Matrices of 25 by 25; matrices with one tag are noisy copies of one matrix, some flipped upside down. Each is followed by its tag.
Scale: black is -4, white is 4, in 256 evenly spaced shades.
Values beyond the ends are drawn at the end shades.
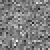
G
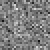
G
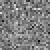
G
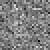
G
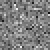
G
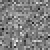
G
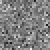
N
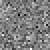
N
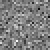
G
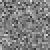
N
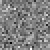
N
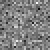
G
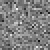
G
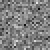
G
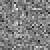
G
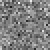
N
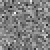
N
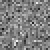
G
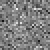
G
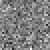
N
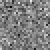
N
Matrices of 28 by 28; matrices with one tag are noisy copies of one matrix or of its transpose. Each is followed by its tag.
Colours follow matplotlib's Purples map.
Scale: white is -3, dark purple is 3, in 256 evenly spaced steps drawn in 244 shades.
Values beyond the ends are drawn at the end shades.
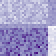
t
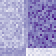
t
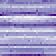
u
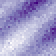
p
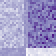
t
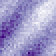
p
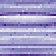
u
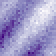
p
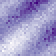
p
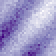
p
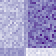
t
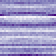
u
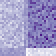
t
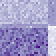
t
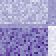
t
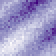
p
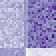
t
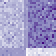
t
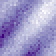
p
